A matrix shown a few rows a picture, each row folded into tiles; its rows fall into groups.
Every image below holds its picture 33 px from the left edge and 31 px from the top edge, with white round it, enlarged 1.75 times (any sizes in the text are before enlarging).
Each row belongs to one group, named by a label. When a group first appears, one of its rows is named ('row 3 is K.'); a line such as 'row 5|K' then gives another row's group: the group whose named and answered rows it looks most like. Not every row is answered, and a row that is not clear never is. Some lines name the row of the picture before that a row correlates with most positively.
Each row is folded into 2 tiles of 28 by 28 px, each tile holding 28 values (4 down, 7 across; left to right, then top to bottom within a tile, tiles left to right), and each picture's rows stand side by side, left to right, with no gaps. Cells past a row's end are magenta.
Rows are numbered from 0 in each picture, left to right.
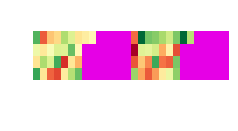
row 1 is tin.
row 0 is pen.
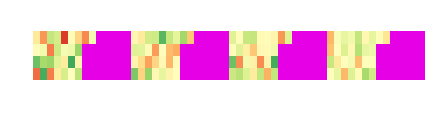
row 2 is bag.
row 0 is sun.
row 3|tin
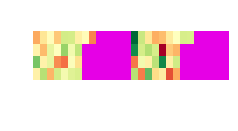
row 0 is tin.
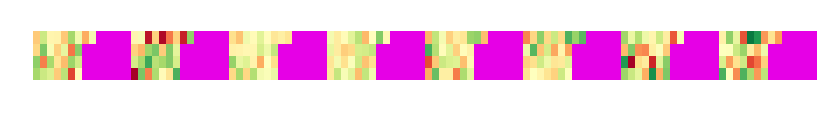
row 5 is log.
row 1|sun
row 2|tin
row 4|log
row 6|bag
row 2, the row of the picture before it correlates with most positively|0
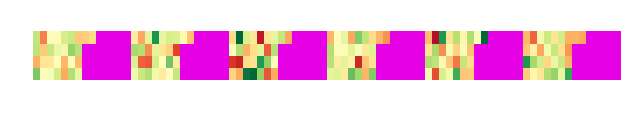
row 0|pen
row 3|tin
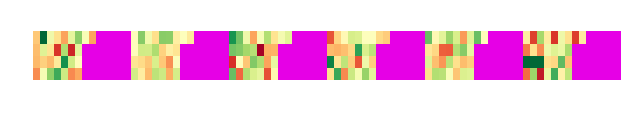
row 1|tin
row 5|sun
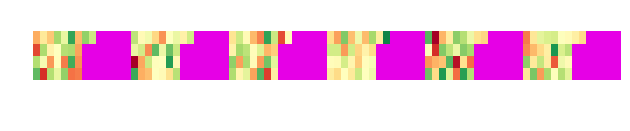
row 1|pen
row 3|log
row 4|pen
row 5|tin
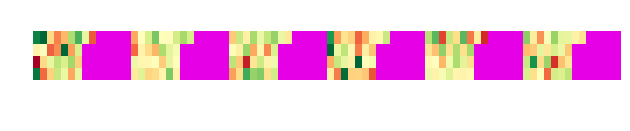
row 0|pen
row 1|tin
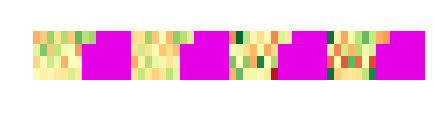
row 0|log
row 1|log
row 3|pen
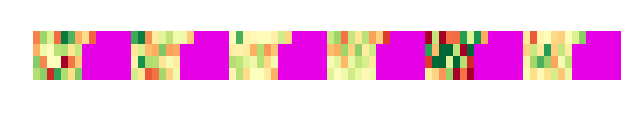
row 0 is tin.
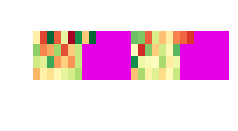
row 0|log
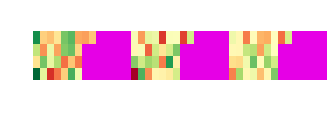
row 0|pen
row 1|sun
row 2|sun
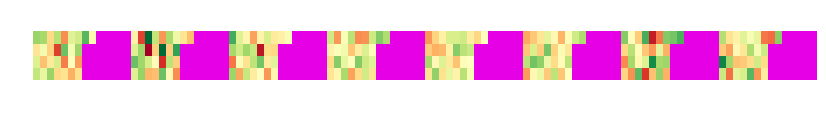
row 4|tin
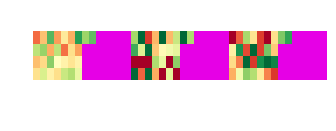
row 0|log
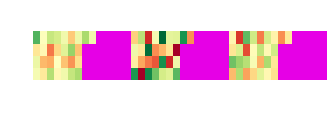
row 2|sun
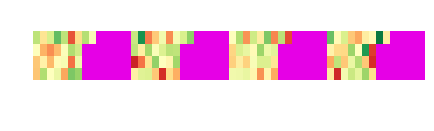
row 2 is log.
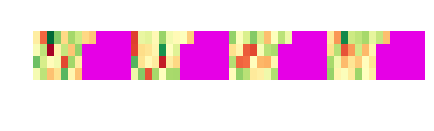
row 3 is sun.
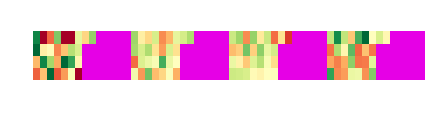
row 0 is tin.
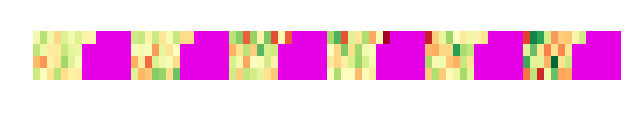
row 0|pen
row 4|tin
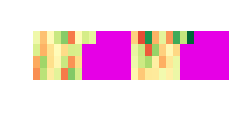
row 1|log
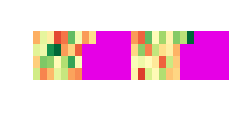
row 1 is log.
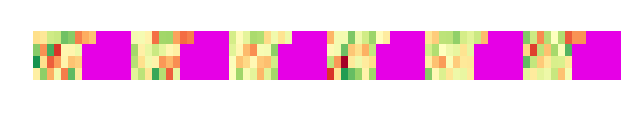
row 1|tin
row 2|bag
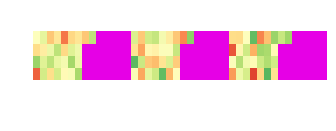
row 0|sun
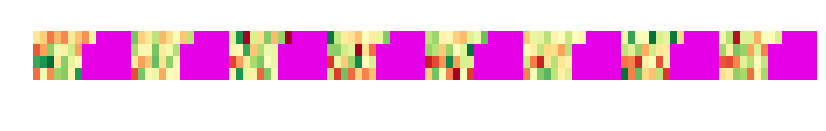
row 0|sun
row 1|sun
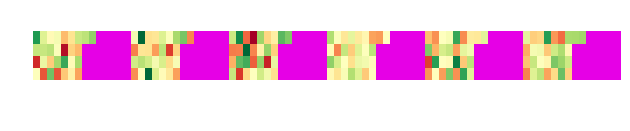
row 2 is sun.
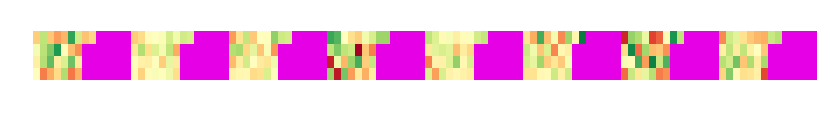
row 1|log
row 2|log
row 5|log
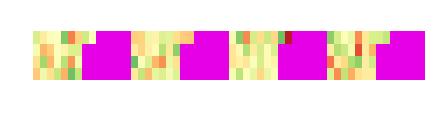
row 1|tin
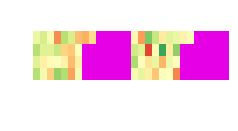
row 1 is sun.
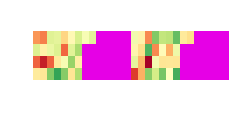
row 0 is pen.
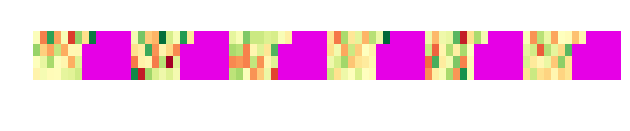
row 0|log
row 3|log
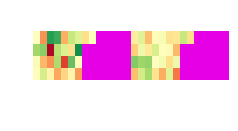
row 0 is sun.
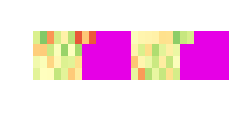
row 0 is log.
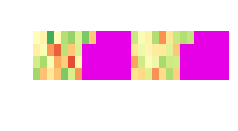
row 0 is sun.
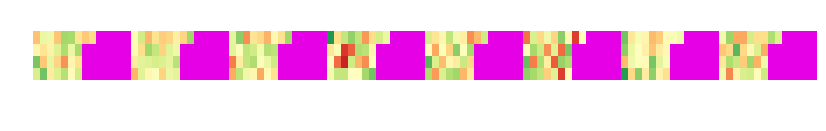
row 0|tin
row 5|bag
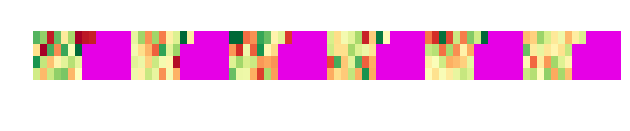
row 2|pen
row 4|log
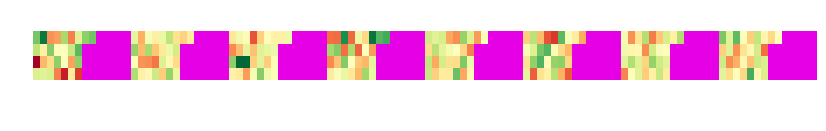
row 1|pen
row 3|log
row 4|bag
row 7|bag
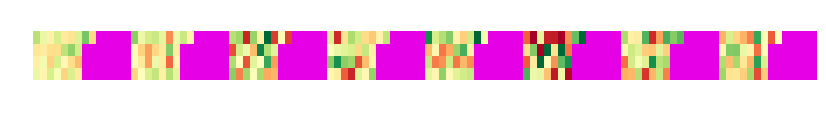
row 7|bag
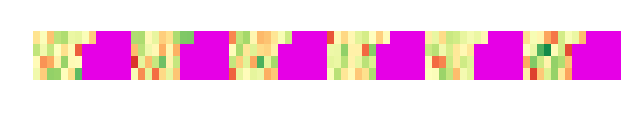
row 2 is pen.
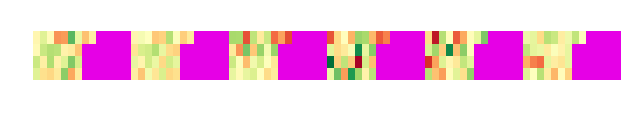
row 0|bag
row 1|bag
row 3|tin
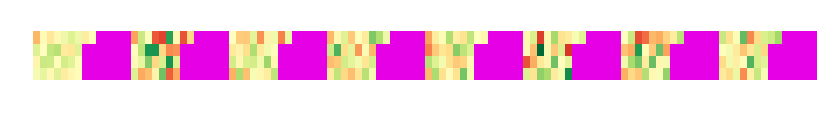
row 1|bag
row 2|sun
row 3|log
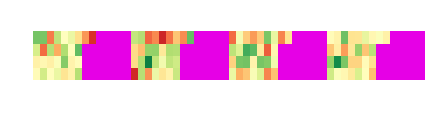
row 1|sun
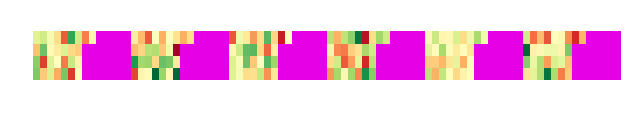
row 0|bag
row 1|sun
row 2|bag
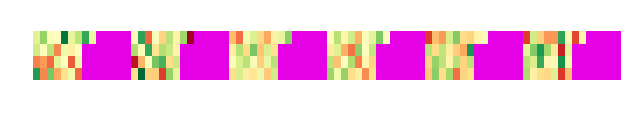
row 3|bag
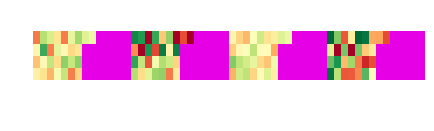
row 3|pen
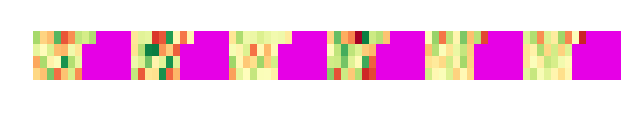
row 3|bag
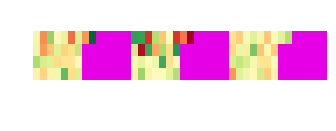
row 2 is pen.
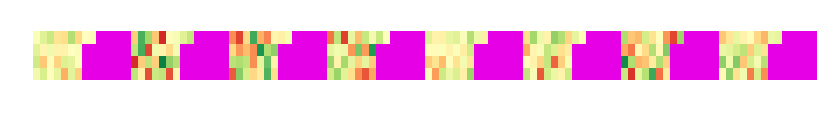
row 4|pen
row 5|tin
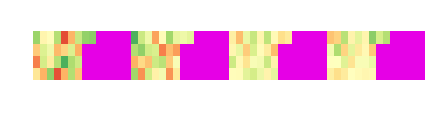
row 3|log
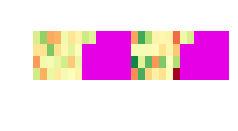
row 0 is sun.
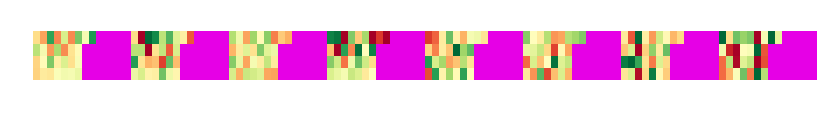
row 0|log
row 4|tin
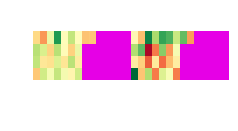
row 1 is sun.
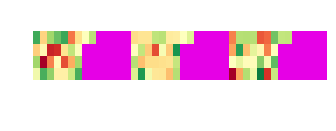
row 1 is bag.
